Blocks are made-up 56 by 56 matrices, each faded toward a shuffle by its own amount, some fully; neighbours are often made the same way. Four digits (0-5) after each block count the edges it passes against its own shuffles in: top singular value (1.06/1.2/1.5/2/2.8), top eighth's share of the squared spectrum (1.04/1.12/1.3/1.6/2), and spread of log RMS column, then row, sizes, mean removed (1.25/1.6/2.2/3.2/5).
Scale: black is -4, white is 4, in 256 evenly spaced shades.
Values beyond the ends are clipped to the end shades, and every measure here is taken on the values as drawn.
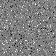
0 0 0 0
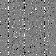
4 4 2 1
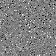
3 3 1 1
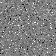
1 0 0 0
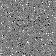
0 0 0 0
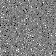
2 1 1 0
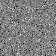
2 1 0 0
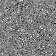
1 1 0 0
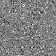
3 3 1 1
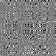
4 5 3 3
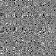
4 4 2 2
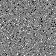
0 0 0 0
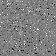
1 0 0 0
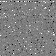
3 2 0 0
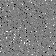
0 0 0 0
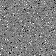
0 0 0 0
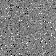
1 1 1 0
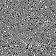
1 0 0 0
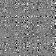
2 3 3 3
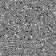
0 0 0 0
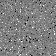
0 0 0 0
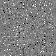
1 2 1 0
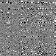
2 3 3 3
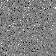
1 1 1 1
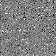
1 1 1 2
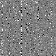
3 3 2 0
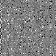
3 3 2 1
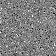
1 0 0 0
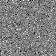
0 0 0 1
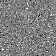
0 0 0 1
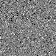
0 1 0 1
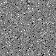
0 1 1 0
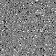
3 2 0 1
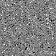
2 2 1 1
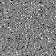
3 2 1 1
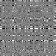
4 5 2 3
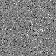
3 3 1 1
